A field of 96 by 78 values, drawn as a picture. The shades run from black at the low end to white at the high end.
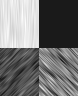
The table splits into 2 rows of 2 panels. Panel 1,1: very high, streaked downward, faint in contrast. Panel 1,2: very low, flat. Panel 2,1: low, slanting up to the right. Panel 2,2: middling, slanting down to the right, strong in contrast.
